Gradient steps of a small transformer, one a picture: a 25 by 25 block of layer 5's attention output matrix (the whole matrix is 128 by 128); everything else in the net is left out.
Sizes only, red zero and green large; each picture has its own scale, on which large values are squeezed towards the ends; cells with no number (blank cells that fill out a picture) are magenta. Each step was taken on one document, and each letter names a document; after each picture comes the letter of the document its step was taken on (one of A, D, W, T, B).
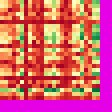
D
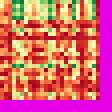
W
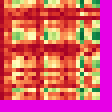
D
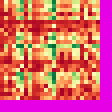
W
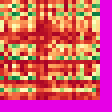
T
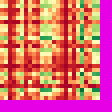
D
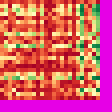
T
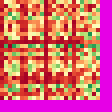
T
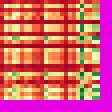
D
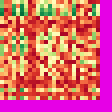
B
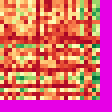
T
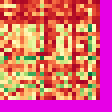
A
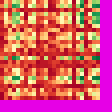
T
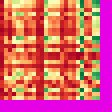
D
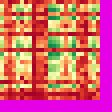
W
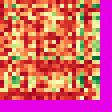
T
